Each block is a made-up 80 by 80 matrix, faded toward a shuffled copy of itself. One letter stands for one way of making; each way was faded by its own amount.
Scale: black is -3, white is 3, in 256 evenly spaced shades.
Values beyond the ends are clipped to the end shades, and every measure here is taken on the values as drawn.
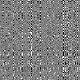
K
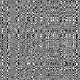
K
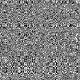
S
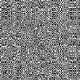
S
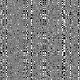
K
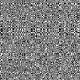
S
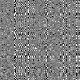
K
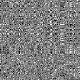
S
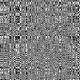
K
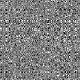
S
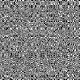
S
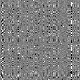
K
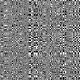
K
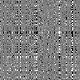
K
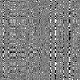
K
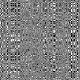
K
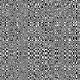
K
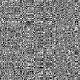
S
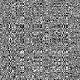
S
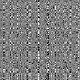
K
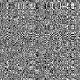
S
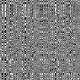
K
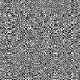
S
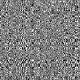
S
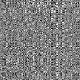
S
